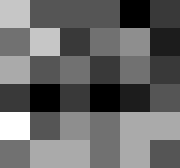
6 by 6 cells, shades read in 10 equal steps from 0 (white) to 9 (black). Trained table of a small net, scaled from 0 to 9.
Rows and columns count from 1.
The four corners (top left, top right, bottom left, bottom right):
2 7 5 6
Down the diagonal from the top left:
2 2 5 9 3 6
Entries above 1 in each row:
6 6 6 6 5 6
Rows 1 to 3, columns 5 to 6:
9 7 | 4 8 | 5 7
